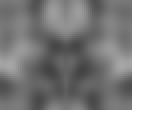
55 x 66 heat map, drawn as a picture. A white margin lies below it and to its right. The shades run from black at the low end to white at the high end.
Ninth with the lowest average: centre. Odd rows or columns: none. Grain: smooth. Mirror symmetry: left to right.
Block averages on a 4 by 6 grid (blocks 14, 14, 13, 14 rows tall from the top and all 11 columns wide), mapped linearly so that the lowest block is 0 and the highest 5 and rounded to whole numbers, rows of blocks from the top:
3 2 5 5 2 3
4 3 1 1 3 4
5 2 0 0 2 5
2 1 1 1 1 2
